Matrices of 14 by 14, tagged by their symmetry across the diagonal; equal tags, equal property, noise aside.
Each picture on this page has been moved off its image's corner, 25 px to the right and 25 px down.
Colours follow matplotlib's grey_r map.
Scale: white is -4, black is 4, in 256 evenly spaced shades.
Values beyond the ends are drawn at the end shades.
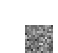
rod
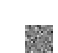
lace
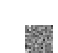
rod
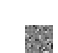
lace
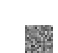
lace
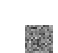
rod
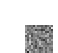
lace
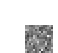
rod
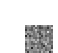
lace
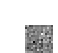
lace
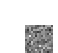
rod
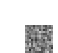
lace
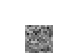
rod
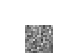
rod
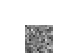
rod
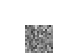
rod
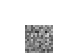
rod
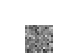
lace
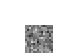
lace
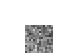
lace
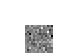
rod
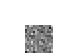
lace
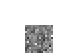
rod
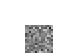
rod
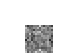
lace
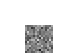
lace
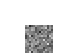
rod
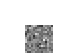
lace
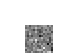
lace
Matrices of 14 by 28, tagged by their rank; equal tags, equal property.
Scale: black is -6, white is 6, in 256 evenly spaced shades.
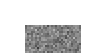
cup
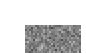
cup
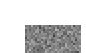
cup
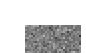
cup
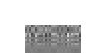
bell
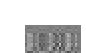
bell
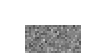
cup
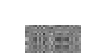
bell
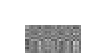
bell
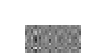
bell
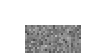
cup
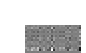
bell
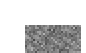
cup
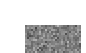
cup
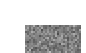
cup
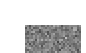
cup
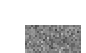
cup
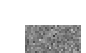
cup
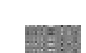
bell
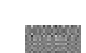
bell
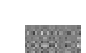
bell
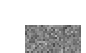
cup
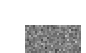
cup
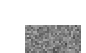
cup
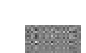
bell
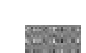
bell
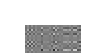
bell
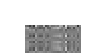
bell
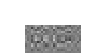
bell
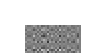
bell
